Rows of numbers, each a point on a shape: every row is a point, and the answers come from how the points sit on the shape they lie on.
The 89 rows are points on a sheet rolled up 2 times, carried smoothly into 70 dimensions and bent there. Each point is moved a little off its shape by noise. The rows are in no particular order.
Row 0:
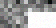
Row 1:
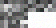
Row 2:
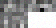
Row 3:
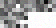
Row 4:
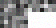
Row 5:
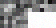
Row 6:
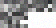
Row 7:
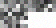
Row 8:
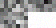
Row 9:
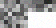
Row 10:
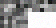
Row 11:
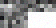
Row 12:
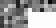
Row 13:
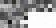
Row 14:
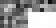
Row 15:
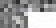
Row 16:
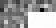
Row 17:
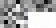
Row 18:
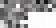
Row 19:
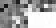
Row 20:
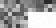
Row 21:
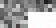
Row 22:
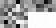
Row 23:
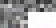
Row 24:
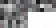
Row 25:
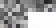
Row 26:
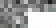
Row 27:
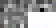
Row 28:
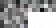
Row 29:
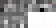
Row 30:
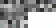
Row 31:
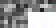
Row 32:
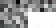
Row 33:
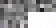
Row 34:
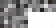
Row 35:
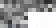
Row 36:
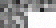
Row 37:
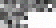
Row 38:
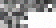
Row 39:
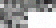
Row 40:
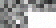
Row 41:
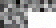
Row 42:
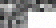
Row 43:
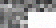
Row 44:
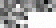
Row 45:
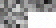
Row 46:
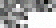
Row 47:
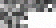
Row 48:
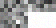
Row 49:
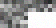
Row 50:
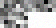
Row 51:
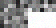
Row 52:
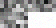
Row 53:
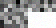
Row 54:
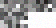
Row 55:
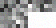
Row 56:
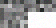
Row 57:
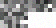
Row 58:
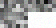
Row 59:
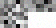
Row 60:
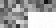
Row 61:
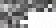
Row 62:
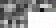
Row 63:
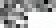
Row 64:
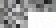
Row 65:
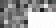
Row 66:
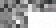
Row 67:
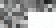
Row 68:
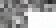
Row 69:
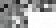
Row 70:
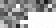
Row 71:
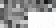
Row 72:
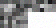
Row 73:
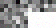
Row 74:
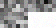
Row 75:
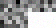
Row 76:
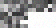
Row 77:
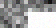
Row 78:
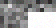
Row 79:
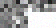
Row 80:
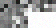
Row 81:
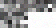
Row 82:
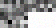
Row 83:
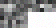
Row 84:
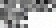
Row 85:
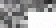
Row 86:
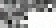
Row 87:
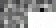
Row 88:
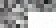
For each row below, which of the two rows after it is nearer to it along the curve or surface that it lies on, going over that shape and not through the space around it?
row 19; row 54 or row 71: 71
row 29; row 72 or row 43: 43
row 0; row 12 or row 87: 87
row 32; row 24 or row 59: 24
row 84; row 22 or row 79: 22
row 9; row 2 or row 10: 2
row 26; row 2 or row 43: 2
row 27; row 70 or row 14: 14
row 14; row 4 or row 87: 4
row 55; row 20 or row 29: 20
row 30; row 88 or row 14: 14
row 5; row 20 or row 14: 14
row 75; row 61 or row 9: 9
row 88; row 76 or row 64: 64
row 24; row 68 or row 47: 47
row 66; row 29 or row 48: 48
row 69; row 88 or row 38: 88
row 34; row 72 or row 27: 72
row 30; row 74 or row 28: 28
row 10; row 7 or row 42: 42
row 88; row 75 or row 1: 75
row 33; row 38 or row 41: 41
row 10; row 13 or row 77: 13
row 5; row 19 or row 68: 19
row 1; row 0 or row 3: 3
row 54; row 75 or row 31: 31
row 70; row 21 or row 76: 76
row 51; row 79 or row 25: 79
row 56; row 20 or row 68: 20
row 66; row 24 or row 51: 51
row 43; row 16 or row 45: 16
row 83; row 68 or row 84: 84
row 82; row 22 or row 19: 22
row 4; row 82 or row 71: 82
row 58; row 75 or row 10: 75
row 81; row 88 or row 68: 88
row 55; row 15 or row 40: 40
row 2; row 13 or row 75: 75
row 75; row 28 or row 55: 28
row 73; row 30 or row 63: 30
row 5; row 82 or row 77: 82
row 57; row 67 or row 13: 13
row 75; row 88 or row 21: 88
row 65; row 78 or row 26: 78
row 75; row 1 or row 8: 8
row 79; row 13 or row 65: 65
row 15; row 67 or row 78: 78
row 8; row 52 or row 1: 52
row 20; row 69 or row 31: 69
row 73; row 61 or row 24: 24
